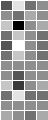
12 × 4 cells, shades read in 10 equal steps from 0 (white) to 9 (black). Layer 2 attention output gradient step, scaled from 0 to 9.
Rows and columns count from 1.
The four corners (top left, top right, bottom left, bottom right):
6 4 3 3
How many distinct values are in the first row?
4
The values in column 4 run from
3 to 5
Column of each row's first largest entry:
1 2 2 1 1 1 1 2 2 1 1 3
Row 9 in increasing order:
2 3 4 7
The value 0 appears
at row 5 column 2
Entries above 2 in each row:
3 4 3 3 3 3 4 4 3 3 4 4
